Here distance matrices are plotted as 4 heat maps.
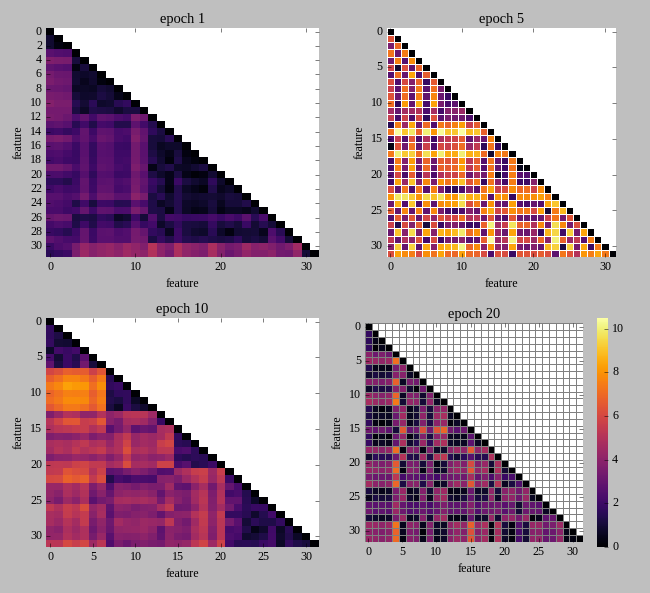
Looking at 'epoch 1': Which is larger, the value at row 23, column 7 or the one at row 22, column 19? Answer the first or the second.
the first
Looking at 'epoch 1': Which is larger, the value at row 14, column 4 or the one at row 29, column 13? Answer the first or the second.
the first
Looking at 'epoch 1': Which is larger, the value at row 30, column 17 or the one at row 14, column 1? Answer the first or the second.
the first
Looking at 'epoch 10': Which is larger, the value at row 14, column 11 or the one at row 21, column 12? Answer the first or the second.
the first
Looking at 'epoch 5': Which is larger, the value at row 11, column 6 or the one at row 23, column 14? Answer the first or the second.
the first
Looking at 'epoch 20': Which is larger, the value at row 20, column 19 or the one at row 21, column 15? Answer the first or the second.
the second
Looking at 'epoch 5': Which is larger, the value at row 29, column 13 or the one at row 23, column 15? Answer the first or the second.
the second
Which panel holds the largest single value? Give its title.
epoch 5
